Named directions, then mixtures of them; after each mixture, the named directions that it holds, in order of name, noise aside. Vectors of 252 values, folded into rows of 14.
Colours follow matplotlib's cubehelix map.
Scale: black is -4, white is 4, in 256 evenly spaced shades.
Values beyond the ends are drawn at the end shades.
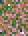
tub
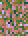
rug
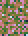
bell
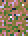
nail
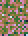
bell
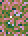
nail, rug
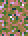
bell, nail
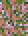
rug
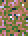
nail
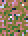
nail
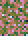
bell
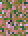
rug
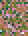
rug, tub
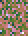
rug, tub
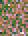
tub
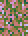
nail, rug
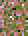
nail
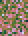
bell, tub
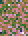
tub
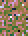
nail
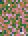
tub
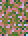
bell, rug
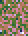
tub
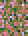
nail, rug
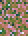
rug, tub
